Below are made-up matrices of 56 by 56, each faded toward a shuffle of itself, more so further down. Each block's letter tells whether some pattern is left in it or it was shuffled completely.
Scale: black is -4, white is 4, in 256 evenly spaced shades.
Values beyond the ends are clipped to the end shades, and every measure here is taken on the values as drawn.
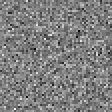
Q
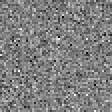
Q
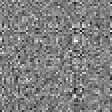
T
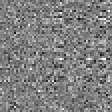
T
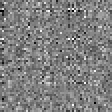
T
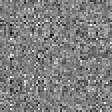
T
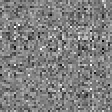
T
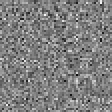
T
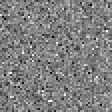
Q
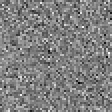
Q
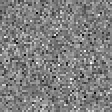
Q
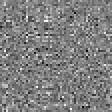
T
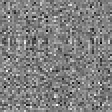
T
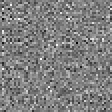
T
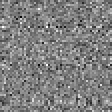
T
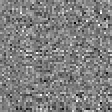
T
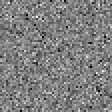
Q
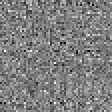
T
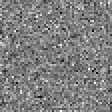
Q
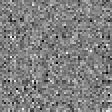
T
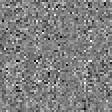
T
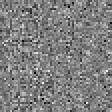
T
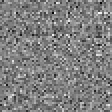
T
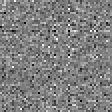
T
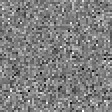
Q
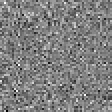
T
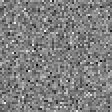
Q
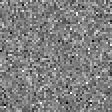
Q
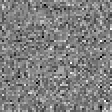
T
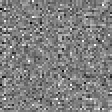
T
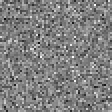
Q
